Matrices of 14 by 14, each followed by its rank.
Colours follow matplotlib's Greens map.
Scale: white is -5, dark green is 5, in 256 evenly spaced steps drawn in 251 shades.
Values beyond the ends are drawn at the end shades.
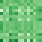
two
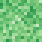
full rank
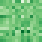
three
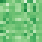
three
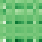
one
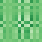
one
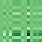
one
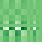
one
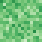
full rank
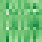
two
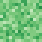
full rank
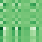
one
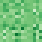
three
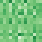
two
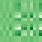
one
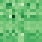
three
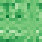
three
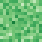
full rank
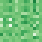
three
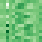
three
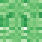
two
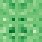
two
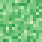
full rank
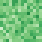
full rank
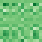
two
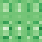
one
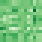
three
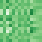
two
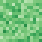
full rank
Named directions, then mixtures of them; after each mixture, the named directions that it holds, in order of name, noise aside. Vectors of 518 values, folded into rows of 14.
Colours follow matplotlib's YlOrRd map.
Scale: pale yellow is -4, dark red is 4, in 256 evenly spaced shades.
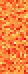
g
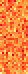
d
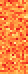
d, g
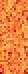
d, g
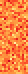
d, g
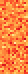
g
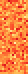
d, g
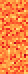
g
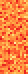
g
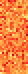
d, g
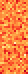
d, g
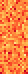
d, g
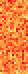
d, g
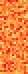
d, g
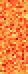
d, g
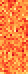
d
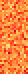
d, g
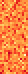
d, g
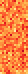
d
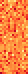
d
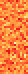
g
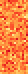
d, g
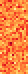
d, g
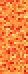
g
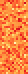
g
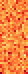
d, g
